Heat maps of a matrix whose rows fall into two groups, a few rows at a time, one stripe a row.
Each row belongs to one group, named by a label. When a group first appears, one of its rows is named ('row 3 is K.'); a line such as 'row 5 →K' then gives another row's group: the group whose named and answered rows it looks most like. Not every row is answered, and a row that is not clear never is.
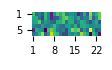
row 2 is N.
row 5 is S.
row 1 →N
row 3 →N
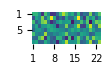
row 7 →S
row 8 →N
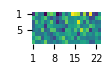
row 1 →S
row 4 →S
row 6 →N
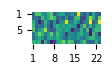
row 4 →N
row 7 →S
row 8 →N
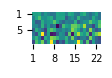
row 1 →N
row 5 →S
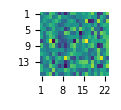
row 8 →S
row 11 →N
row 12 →S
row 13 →S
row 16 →S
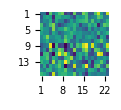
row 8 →S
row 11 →S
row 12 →N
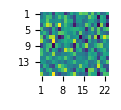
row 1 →S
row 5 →N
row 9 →S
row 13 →N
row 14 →S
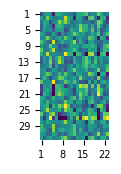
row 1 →S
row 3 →S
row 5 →S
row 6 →N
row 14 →S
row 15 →N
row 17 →S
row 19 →S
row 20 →S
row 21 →S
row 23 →N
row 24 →S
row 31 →N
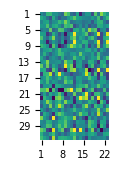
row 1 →S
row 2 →N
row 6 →N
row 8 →N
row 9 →N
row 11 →S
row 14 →N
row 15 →N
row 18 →N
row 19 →S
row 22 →S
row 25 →N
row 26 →S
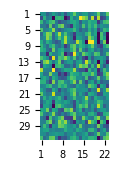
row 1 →N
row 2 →S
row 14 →S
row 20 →N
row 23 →S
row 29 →S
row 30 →N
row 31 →N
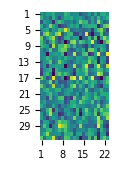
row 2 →N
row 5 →S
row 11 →N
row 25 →S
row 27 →N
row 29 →S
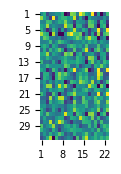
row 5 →N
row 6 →N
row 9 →N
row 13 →N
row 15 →N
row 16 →S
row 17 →S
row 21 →N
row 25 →N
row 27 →S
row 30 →N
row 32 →S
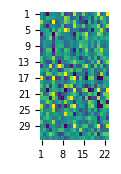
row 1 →N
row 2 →S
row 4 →N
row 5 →S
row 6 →S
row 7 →S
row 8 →S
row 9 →S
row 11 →S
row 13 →N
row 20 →N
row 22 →N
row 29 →N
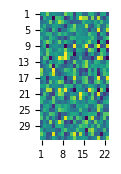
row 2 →S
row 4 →N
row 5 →N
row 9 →N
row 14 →S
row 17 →N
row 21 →S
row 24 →S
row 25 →S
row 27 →N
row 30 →N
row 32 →N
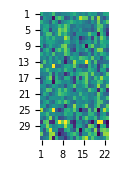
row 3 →N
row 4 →S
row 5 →S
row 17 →S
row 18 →S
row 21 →S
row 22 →N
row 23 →S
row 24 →N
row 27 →S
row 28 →S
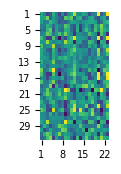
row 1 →N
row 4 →S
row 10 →N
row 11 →N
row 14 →N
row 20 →S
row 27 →N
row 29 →S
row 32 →S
